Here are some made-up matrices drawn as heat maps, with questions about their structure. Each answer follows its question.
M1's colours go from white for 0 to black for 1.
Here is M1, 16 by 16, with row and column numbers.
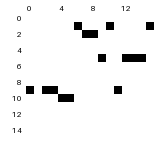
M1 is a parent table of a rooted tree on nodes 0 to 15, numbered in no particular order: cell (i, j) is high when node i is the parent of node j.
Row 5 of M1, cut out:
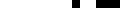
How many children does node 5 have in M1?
4
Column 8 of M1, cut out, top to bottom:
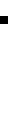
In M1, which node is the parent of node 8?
2
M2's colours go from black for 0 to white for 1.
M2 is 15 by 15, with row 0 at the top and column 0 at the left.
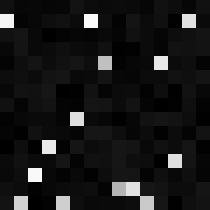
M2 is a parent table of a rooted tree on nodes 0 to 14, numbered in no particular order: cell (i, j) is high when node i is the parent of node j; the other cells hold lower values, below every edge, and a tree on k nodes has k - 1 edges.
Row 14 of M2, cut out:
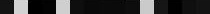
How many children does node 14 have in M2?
3
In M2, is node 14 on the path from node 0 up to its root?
yes
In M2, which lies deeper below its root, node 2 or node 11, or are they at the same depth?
node 2
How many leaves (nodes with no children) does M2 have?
7
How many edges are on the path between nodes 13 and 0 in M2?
2
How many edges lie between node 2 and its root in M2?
4
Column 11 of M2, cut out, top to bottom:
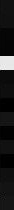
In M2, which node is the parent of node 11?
4
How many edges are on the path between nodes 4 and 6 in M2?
3
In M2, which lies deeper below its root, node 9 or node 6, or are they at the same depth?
node 9
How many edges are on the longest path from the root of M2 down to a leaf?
4
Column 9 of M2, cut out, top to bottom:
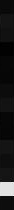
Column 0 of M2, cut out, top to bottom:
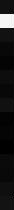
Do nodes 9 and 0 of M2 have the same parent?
no
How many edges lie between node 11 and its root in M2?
2
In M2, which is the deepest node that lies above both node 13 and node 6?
1
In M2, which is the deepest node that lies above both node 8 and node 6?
1
